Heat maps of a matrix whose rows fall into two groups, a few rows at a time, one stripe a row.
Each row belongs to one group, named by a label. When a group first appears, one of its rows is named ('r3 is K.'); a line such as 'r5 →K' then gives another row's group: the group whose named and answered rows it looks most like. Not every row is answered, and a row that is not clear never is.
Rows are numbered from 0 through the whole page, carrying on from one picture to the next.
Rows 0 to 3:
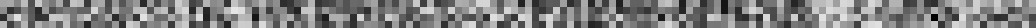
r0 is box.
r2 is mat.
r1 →box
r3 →box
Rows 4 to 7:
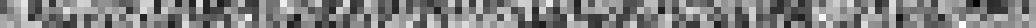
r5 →mat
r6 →box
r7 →box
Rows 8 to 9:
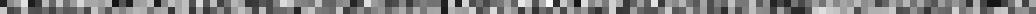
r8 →mat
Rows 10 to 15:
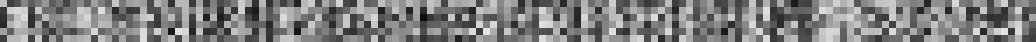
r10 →box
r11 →mat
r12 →mat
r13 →mat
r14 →box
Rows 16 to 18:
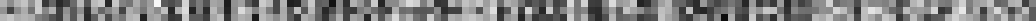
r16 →box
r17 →box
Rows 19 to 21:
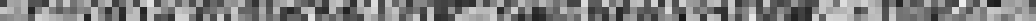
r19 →mat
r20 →box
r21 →box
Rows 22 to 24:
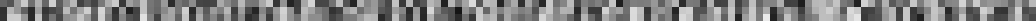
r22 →box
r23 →mat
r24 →mat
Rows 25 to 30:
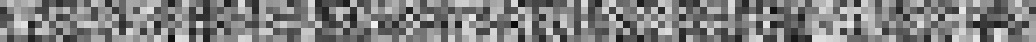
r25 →box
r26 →mat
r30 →box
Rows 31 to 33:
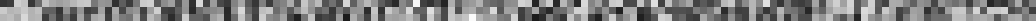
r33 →box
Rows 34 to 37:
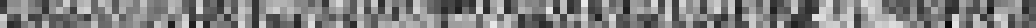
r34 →mat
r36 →box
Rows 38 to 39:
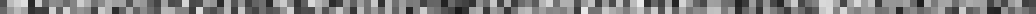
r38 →mat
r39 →mat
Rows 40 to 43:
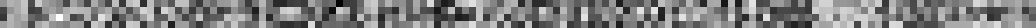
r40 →box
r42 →mat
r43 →box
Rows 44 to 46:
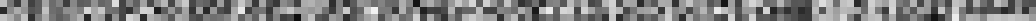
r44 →box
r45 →mat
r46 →box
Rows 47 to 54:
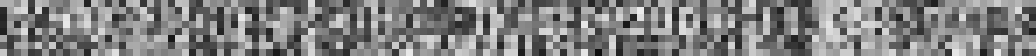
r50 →mat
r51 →mat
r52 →box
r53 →box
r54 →box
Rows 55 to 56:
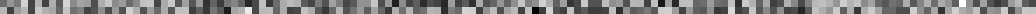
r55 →mat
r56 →box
